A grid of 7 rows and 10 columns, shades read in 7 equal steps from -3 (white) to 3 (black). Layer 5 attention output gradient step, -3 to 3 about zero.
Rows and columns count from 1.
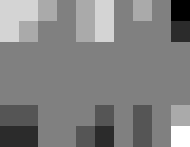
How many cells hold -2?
5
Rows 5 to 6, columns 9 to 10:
0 0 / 0 -1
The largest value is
3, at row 1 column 10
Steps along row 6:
same down same same up down up down down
